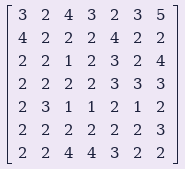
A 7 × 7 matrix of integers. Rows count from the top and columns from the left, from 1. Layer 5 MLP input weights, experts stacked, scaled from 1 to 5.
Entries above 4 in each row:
1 0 0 0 0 0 0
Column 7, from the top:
5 2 4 3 2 3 2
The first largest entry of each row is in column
7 1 7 5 2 7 3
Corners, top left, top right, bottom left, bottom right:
3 5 2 2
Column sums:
17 15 16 16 19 15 21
